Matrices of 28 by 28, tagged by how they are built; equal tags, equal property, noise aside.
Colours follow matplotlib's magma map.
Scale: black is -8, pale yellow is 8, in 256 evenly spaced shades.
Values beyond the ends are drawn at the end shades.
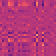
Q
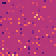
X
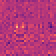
Q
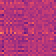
Q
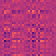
Q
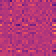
Q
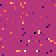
X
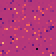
X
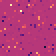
X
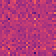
Q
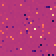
X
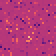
X
